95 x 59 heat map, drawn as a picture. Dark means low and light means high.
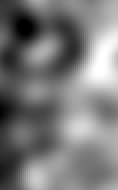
The histogram is bell-shaped. The ninth with the lowest average is the top left. No lone cell stands out from its neighbours. The texture varies smoothly and slowly. On average the colour sits 50% of the way up the scale. The field climbs toward the right.
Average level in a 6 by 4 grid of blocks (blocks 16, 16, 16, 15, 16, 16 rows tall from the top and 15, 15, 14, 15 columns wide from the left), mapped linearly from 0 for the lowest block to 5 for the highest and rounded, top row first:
0123 / 0215 / 1235 / 0133 / 1133 / 1332
